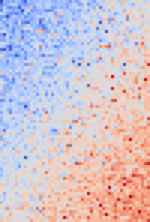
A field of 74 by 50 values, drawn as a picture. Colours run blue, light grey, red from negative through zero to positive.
No row or column stands out. No regular stripes run through it. Values rise toward the bottom right. The grain is fine, like static. The ninth with the highest average is the bottom right. The ninth with the lowest average is the top left. Overall the values sit about 50% of the way up the scale.
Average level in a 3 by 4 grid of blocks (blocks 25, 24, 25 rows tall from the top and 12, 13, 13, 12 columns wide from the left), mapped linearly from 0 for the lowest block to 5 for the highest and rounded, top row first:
0 1 2 3 | 1 2 3 4 | 2 3 4 5
